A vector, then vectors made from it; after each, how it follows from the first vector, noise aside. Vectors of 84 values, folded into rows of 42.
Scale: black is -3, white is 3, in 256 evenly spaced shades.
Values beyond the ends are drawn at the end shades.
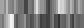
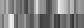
copied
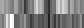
copied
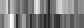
copied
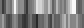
wrapped around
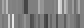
partly zeroed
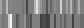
partly zeroed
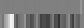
partly zeroed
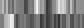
copied
